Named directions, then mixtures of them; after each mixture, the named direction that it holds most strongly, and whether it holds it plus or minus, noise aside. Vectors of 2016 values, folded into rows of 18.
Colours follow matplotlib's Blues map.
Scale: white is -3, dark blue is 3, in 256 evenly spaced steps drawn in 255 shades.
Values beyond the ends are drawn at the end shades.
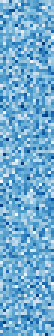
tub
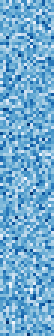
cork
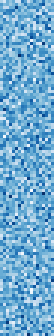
cork, plus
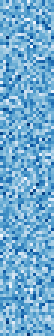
cork, plus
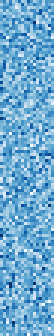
cork, minus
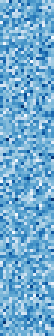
tub, plus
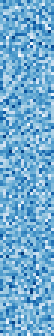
cork, minus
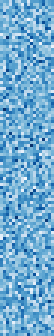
cork, plus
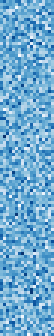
cork, minus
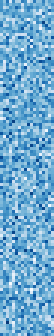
cork, plus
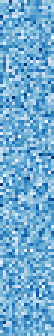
tub, plus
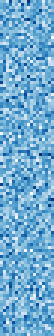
cork, minus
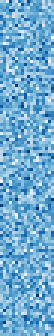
tub, plus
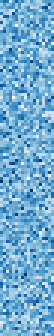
tub, minus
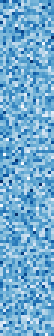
tub, minus
